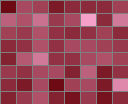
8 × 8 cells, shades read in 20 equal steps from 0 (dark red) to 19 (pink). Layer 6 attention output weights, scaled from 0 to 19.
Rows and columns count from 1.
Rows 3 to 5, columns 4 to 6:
5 4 5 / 5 8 8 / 5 5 8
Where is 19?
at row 2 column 6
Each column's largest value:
11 10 14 8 8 19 9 16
